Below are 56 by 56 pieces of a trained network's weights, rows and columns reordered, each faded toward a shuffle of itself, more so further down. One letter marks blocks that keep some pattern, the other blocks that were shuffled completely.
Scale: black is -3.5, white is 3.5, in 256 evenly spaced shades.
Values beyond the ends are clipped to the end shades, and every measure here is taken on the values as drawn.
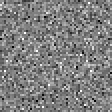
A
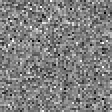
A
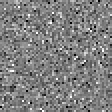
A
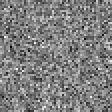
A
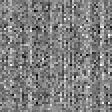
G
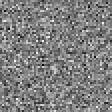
G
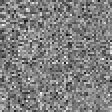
G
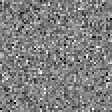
A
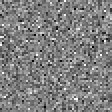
A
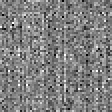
G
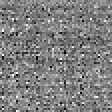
G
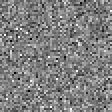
A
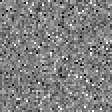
A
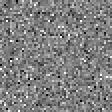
A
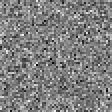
A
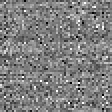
G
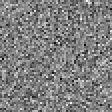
A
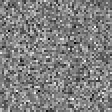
A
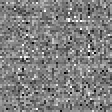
G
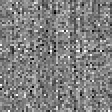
G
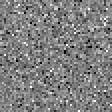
A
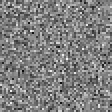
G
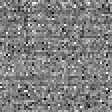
G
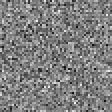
A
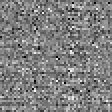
G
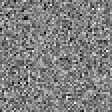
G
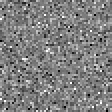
A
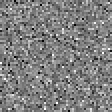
A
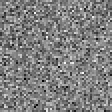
G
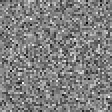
G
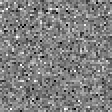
A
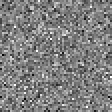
A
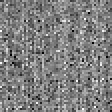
G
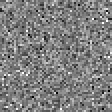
A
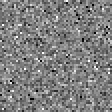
A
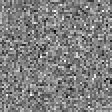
A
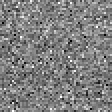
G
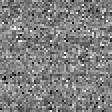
G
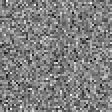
A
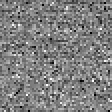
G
